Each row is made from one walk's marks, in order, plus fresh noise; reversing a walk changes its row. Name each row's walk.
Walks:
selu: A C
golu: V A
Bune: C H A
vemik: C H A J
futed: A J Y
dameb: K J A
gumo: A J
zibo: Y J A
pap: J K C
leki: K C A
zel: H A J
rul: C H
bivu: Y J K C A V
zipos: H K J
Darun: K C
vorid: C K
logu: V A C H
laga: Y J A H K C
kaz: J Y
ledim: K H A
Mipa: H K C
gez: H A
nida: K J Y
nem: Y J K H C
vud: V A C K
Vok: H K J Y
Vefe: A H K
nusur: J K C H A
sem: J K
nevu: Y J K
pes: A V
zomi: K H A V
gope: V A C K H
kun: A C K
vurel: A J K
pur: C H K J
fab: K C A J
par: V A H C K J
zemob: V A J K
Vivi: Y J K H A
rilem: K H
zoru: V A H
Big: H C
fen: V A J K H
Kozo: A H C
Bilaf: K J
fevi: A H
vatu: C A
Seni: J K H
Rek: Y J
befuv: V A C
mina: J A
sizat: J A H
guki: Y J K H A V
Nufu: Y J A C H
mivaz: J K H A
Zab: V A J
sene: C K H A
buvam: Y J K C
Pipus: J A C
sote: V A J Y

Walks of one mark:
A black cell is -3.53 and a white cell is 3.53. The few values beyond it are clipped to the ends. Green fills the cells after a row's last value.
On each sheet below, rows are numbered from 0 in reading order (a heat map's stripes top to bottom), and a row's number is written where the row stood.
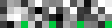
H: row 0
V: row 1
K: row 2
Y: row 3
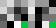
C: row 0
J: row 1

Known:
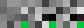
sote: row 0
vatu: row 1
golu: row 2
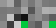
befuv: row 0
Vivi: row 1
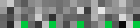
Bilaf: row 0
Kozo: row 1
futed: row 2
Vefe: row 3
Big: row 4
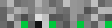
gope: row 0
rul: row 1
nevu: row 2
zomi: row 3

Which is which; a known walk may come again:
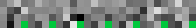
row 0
Rek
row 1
nem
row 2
selu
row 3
buvam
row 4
fab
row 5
ledim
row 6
Mipa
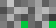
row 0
zomi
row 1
sene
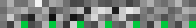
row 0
logu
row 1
vorid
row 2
mina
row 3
fevi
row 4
gez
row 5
par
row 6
fen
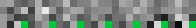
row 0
Zab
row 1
Vefe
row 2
gope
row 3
laga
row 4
Vok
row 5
Pipus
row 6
Big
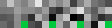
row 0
nevu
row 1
Darun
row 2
golu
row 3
gumo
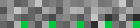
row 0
mivaz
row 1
zemob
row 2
Vivi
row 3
Kozo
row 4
vud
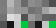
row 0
rul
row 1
zel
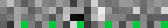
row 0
zipos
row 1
guki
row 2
vatu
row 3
rilem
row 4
sote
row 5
futed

